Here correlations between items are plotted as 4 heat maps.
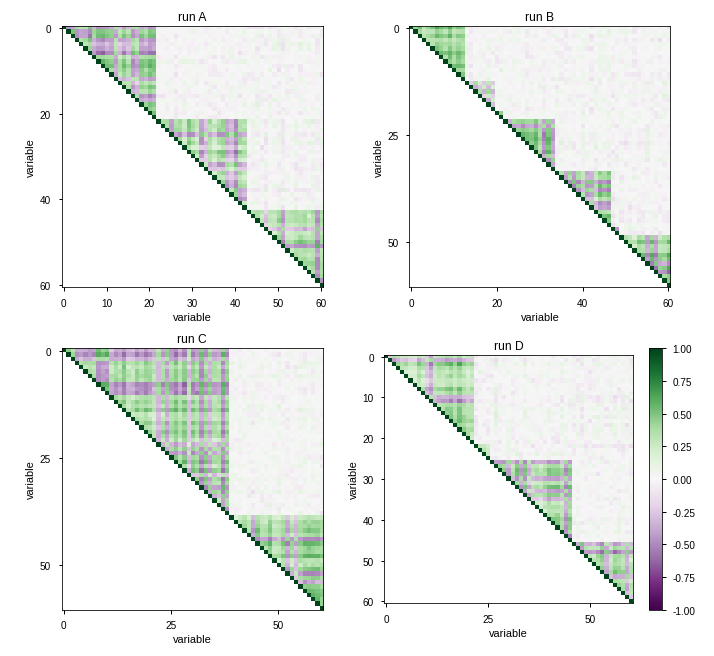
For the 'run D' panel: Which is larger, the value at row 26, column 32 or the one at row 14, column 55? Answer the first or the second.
the second
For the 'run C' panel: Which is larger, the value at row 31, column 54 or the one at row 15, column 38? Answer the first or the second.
the second
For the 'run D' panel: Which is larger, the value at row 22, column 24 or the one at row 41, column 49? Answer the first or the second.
the first
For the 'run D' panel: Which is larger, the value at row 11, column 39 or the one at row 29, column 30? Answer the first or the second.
the first
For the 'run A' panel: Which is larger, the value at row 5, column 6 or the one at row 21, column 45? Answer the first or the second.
the first
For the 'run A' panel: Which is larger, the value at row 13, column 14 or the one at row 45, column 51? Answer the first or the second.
the first
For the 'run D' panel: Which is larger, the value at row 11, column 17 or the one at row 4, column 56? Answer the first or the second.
the second
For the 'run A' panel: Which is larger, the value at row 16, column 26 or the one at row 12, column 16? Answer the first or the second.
the second
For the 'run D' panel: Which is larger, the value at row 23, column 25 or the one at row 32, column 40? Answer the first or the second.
the second
